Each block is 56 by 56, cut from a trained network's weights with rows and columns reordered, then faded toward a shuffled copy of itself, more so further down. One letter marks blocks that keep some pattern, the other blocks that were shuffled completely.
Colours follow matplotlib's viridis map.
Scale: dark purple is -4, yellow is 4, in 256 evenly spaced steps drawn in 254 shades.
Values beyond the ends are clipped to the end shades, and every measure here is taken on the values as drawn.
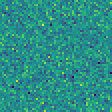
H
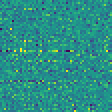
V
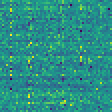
V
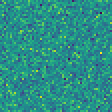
H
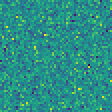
H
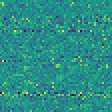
V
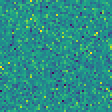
H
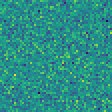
H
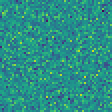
H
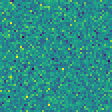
H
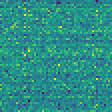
V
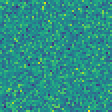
H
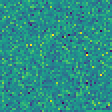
H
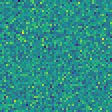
H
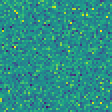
H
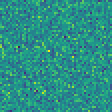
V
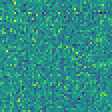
V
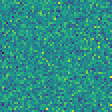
H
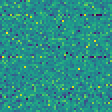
V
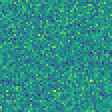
H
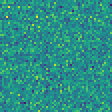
H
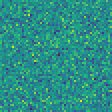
H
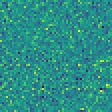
V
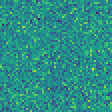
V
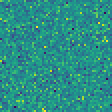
H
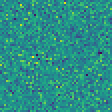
H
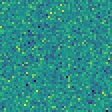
H
